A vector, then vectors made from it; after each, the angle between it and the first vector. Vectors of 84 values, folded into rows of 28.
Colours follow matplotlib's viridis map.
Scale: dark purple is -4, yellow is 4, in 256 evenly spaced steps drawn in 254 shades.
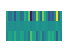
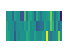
orthogonal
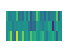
partly aligned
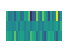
nearly parallel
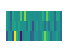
orthogonal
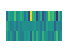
nearly opposite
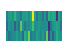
partly opposed
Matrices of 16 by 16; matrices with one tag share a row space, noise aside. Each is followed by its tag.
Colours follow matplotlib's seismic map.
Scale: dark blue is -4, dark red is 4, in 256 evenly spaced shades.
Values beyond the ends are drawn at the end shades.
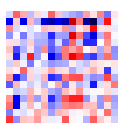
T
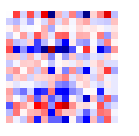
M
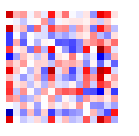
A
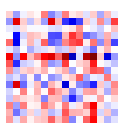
T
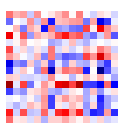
A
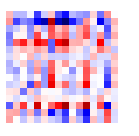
M
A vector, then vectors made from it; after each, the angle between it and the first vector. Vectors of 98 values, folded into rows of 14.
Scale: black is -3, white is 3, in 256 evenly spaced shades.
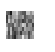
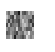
orthogonal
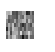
nearly opposite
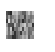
nearly parallel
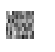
nearly opposite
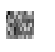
partly aligned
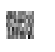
partly aligned
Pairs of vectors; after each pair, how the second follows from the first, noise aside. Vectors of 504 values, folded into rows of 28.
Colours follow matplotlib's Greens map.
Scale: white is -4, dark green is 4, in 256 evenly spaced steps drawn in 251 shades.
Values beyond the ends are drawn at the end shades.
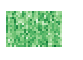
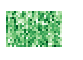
scaled up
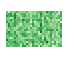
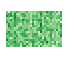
copied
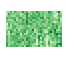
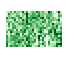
scaled up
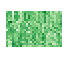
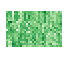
copied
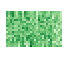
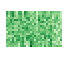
copied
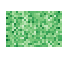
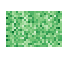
copied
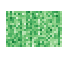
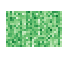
copied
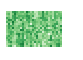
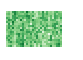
copied
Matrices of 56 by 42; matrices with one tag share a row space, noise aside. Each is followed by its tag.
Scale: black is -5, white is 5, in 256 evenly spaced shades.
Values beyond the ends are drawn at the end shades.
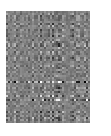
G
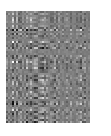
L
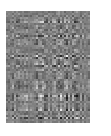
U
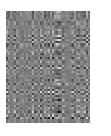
G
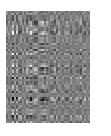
L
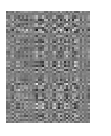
U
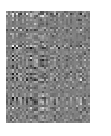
L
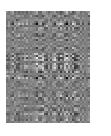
U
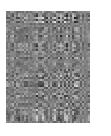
U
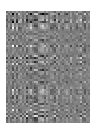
L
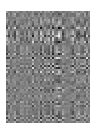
G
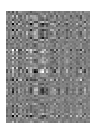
L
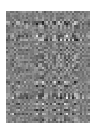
U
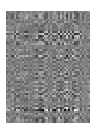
U
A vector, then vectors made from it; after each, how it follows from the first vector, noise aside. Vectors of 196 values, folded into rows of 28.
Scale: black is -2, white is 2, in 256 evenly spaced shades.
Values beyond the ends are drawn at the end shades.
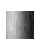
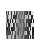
sign-scrambled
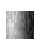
copied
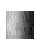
copied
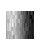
copied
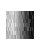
copied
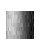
copied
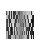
sign-scrambled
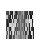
sign-scrambled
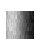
copied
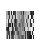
sign-scrambled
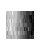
copied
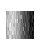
copied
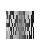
sign-scrambled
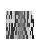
sign-scrambled
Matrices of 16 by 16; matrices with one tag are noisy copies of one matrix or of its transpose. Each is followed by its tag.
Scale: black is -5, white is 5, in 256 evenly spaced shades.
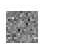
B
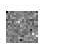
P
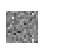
B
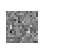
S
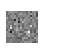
S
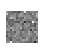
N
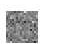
N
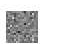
B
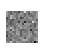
N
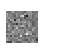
S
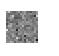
N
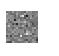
S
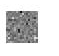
B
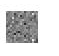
B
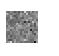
N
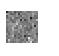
P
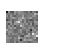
P
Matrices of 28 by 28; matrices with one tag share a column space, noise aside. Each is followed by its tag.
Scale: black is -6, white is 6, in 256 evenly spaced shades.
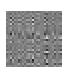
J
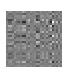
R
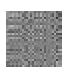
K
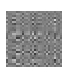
J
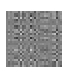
K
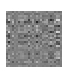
R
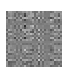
K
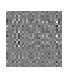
R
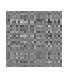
R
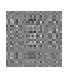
R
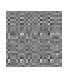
J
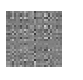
K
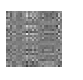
K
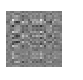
R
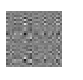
J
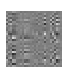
J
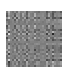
K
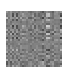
K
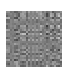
K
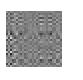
J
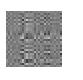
J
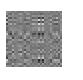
J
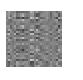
K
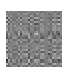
J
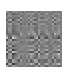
J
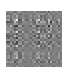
R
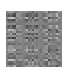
K
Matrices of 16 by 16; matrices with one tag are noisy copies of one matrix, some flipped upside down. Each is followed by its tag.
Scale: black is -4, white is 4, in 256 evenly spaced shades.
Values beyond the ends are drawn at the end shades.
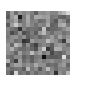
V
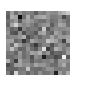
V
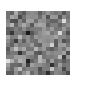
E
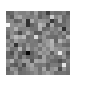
E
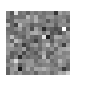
V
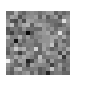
E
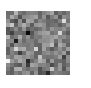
E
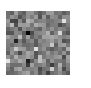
E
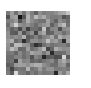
V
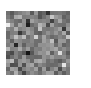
E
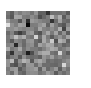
E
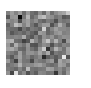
V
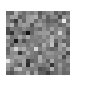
E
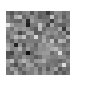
E
